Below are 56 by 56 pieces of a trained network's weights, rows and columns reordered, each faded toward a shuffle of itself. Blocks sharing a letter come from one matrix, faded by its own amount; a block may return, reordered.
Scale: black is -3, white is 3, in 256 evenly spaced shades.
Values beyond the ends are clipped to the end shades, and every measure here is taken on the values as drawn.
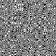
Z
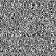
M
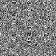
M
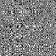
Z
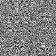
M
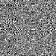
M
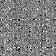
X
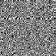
M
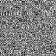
M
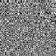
M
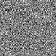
M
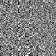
M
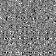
X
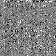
X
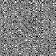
Z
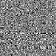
M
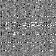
X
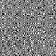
Z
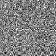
M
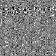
X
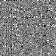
X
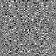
Z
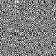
Z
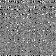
X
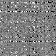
X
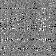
X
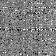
X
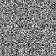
M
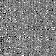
X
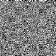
M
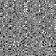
Z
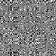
Z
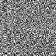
M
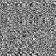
M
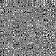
Z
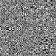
M
